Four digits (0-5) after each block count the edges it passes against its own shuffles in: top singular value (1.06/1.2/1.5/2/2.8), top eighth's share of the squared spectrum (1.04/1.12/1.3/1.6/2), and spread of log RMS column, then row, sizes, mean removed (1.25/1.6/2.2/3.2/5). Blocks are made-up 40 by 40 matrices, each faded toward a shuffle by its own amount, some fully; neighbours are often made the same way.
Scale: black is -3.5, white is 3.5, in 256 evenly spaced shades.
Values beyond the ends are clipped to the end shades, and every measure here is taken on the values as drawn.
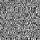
3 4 2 2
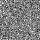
0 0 0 0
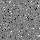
0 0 0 1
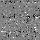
1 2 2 2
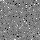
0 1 0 0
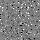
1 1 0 0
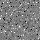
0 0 0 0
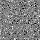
2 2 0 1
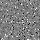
1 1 0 0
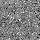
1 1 0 0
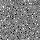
0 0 0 0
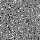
1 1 0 0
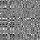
4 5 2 2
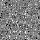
3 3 2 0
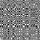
4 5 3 3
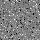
0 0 0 0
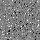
2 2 0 0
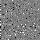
3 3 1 1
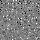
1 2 0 1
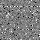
2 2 0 1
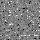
1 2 0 1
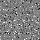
1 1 0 1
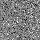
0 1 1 0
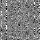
2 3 3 0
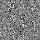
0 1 2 0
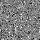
0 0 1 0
